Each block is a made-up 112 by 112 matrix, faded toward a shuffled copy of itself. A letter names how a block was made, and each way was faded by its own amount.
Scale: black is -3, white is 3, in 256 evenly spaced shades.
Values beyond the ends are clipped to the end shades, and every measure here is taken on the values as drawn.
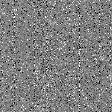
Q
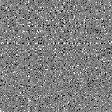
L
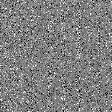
Q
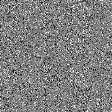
Q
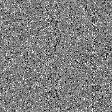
Q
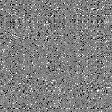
L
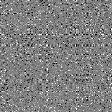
L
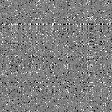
L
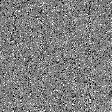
Q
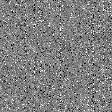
Q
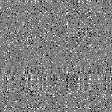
L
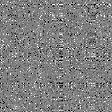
L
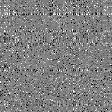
L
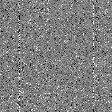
Q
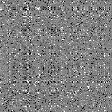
L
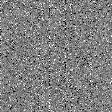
Q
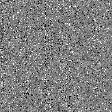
Q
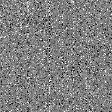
Q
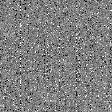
Q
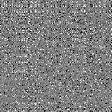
L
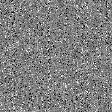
Q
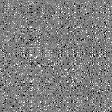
L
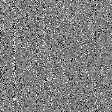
Q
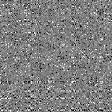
L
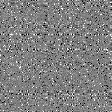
L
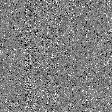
Q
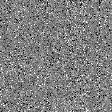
Q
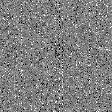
Q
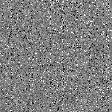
Q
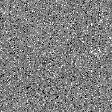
Q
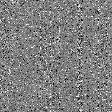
Q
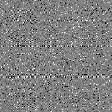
L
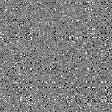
L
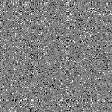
L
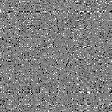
L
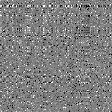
L
